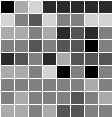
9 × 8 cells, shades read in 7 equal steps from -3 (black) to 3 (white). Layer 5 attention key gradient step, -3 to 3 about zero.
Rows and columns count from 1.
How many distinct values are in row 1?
4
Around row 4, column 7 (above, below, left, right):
-2 -1 -1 0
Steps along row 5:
up up down up down same same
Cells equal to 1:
13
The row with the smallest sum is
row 1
